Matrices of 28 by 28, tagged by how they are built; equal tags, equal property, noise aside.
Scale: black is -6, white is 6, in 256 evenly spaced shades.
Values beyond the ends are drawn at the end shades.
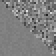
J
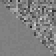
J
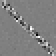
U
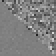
J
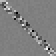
U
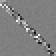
U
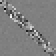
U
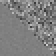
J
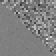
J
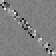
U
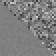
J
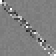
U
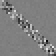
U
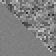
J
